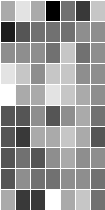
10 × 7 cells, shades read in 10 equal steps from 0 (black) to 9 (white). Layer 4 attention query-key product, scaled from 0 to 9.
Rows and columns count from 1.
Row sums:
33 26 35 44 47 29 33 31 30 36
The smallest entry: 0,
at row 1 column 4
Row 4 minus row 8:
5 3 2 2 1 0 0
